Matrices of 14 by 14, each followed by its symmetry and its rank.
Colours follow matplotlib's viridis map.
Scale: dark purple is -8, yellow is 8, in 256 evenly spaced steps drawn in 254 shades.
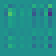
neither, rank one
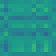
neither, rank two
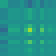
symmetric, rank one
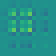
symmetric, rank one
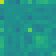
symmetric, rank three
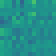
neither, rank three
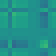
symmetric, rank one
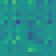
neither, rank three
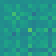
symmetric, rank three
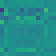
neither, rank two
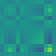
symmetric, rank one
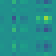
neither, rank one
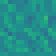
neither, rank three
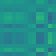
neither, rank one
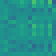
neither, rank two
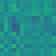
neither, rank three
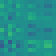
neither, rank two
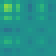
symmetric, rank one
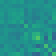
symmetric, rank three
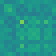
symmetric, rank three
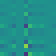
neither, rank one
